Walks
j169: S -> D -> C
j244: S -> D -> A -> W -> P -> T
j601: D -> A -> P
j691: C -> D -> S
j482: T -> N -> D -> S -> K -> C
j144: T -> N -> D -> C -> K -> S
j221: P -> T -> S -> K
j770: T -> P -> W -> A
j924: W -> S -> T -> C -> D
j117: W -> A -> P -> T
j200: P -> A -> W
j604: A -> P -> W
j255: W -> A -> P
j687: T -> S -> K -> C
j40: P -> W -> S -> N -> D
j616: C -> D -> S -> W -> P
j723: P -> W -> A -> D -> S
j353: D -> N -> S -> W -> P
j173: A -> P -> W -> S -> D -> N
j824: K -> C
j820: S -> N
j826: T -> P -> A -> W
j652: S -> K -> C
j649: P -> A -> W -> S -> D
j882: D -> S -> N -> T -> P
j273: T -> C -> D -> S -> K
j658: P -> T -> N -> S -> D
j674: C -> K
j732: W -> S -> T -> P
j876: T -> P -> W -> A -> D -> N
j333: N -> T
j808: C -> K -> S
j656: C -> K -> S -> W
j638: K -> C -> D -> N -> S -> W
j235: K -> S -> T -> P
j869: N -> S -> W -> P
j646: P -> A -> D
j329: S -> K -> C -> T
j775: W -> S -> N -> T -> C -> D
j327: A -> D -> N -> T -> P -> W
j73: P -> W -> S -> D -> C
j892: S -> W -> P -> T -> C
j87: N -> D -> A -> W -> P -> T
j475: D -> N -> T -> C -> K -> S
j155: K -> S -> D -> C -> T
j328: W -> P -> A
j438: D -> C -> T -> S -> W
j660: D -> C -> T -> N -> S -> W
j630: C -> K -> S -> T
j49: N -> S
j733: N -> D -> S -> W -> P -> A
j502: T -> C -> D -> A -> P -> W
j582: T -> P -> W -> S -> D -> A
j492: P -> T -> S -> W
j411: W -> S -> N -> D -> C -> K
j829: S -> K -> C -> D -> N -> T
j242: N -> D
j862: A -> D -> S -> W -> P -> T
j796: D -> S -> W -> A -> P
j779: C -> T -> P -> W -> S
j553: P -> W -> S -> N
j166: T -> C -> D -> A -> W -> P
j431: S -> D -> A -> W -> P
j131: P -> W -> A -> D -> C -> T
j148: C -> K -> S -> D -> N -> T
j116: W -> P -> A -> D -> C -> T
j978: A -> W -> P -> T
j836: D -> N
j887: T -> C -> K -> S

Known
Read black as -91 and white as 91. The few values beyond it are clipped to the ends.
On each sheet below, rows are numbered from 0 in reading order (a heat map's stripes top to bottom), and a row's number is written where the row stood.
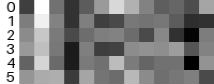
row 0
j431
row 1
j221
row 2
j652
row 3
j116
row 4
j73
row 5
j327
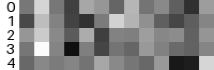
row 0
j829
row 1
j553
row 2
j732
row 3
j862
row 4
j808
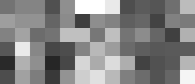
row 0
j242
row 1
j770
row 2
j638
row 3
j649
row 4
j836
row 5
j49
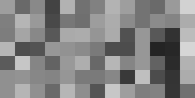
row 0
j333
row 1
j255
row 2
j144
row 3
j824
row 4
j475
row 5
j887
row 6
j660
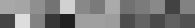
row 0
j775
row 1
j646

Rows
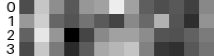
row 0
j40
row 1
j329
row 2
j173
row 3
j820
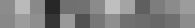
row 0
j87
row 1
j328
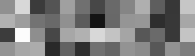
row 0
j155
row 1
j630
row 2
j353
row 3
j978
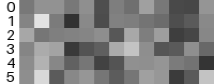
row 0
j779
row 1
j582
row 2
j656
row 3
j876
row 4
j492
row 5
j235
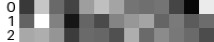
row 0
j691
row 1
j244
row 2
j502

